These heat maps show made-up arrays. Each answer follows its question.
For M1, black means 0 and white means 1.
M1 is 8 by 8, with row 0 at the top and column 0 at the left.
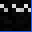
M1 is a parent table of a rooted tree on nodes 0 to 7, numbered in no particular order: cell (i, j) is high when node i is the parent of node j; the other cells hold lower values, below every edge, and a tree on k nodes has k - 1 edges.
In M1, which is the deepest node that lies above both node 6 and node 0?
1
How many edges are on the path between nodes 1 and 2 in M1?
1
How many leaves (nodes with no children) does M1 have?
6
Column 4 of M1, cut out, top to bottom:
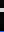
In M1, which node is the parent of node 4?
2
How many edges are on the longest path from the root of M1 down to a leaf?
2
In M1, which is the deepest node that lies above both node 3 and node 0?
1
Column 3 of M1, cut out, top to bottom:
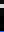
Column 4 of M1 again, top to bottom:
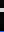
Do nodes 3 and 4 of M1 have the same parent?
no
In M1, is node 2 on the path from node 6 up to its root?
yes
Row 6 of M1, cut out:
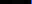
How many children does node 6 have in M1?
0
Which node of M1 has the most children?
2
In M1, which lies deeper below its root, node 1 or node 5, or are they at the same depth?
the same depth
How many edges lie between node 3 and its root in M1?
2
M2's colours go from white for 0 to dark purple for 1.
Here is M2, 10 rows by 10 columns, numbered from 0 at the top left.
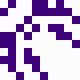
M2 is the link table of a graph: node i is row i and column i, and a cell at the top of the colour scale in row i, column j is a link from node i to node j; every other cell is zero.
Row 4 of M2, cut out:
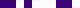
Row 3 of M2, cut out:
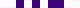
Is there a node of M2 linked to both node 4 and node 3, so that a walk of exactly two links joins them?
yes
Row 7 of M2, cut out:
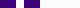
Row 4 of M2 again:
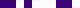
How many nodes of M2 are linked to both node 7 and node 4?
3
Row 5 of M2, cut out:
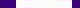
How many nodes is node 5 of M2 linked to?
3
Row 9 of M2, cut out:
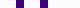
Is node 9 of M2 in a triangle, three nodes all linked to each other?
no
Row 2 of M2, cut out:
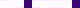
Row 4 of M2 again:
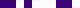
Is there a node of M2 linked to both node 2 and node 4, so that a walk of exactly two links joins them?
yes
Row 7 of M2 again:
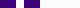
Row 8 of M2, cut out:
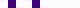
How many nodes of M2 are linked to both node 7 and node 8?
2
